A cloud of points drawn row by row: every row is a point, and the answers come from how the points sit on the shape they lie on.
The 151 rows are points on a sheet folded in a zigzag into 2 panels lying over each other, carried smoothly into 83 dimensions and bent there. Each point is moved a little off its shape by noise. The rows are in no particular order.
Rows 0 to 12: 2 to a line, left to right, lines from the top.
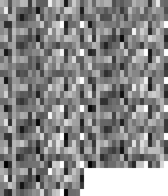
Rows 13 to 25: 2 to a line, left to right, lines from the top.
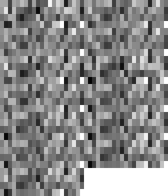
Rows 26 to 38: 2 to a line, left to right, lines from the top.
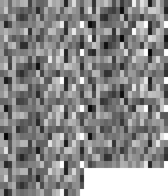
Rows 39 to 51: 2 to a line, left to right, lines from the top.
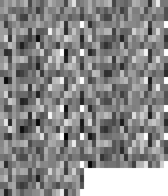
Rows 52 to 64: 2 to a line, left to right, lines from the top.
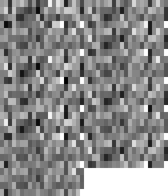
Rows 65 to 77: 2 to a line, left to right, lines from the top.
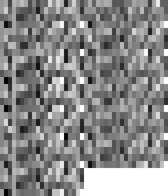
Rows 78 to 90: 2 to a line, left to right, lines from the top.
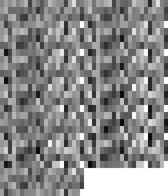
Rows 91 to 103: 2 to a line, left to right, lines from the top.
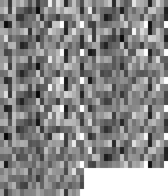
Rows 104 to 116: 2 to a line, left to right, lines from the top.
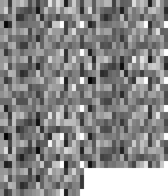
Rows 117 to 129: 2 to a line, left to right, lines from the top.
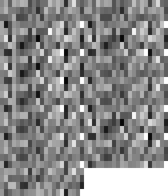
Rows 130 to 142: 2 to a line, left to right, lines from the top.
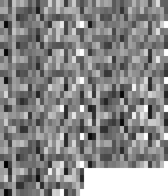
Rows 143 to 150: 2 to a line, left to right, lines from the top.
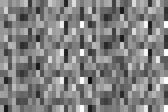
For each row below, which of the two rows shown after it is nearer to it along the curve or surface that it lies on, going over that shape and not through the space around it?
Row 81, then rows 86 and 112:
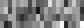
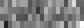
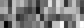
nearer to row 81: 112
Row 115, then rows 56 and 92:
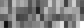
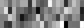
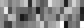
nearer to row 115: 56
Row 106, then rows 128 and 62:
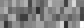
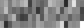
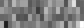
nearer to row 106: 62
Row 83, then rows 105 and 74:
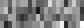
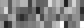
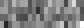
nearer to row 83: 74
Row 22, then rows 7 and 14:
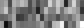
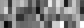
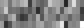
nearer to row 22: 7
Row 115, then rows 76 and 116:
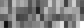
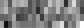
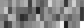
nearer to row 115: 116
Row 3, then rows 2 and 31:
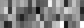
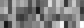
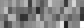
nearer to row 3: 2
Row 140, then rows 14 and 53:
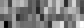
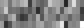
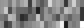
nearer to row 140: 14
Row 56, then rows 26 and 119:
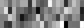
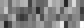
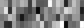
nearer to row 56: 119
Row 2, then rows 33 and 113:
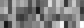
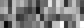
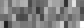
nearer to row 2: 33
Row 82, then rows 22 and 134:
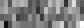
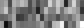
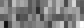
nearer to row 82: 22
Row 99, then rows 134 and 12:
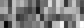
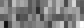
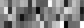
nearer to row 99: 134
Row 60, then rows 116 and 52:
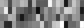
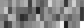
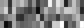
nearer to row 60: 52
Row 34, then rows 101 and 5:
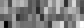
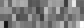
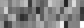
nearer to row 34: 101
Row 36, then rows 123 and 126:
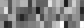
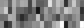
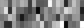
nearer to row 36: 126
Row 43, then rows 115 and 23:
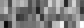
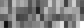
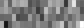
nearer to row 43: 23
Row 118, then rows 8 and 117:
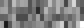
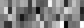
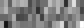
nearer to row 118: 8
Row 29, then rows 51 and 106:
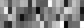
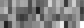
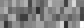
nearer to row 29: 51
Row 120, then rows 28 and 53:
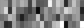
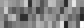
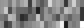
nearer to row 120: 53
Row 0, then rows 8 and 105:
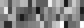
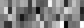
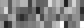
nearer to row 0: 105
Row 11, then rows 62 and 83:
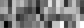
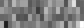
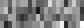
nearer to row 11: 83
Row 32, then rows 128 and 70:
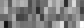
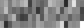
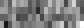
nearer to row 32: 128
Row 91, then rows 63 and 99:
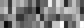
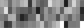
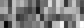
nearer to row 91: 99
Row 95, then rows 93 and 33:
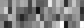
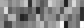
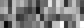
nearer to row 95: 33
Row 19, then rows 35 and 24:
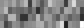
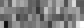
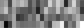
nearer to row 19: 35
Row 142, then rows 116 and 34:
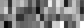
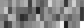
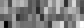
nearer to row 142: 34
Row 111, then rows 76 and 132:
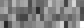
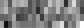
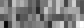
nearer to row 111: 132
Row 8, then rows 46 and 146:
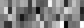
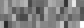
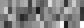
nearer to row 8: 146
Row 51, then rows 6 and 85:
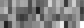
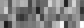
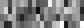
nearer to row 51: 85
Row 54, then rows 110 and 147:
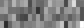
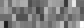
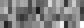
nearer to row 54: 147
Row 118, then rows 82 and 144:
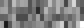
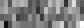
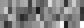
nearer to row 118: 144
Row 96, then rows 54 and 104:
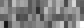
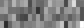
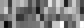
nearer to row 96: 54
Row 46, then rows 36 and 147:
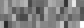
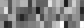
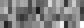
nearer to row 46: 36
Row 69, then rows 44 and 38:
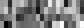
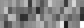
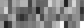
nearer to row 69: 38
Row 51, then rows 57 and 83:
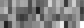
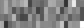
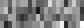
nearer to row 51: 83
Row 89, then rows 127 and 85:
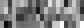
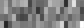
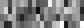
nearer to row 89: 85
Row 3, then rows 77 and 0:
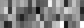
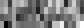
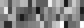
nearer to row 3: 0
